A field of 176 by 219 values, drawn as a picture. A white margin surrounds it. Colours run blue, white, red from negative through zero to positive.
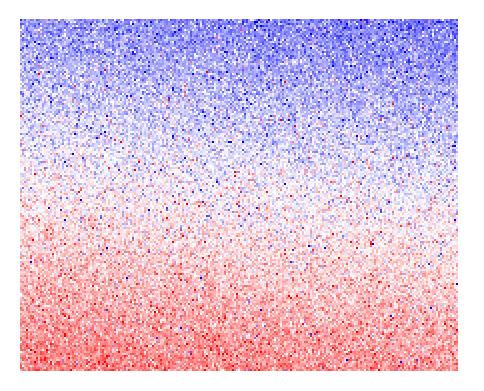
Grain: fine. Average level on the scale: 50%. Slope: up to the bottom. Odd rows or columns: none. Histogram: bell-shaped.
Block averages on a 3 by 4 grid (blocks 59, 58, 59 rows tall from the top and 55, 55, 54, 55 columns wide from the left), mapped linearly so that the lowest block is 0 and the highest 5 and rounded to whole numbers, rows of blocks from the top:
1 0 0 0
3 3 2 2
5 5 5 4
